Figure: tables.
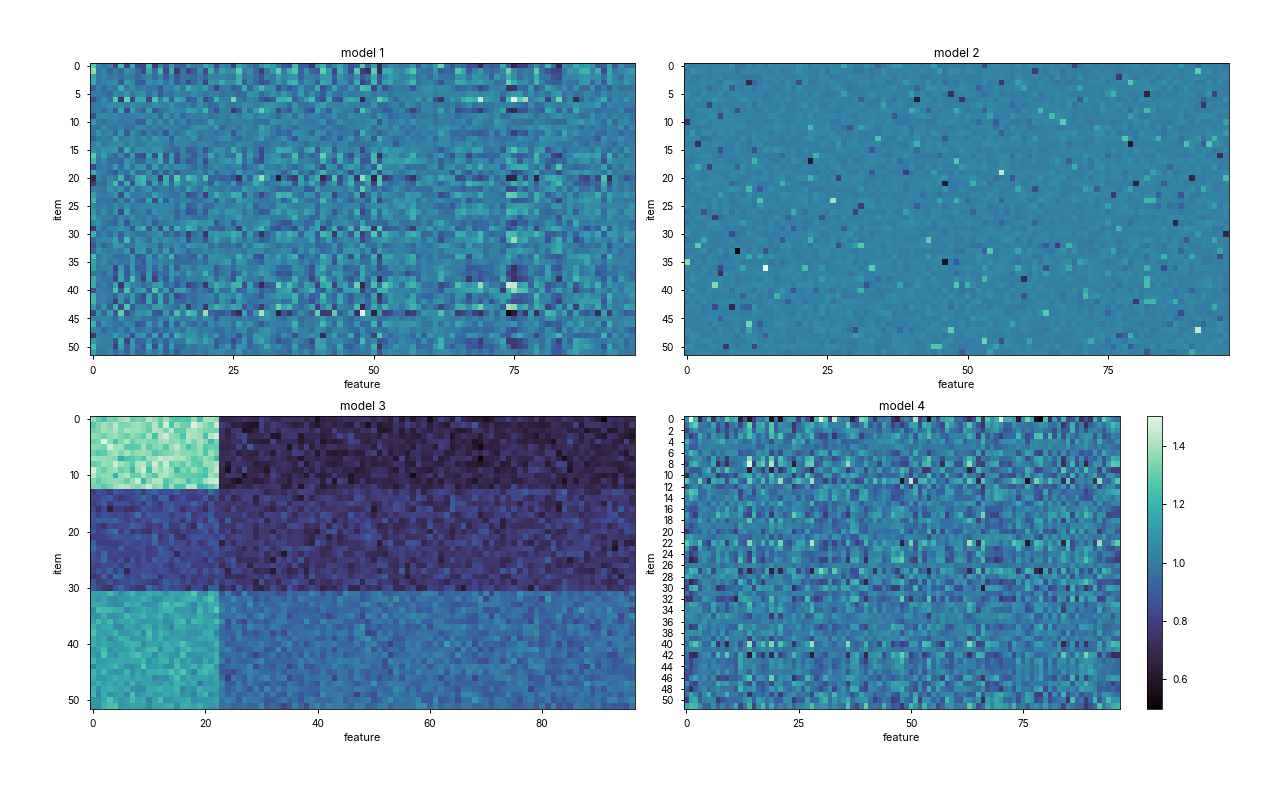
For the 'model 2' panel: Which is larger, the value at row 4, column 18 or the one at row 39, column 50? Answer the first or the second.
the second
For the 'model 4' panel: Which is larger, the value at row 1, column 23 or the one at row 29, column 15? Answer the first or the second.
the second
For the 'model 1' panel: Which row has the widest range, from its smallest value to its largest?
44
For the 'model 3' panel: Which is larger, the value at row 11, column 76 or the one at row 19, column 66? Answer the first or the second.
the second
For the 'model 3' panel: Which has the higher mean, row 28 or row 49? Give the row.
49
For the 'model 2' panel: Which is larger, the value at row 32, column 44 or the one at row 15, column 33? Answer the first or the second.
the first
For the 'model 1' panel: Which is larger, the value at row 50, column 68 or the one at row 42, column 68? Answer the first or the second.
the second
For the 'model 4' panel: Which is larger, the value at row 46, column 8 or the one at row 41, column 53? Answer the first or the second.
the second
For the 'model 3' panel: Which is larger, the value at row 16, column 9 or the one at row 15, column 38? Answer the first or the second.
the first
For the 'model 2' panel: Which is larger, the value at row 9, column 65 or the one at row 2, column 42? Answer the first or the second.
the first
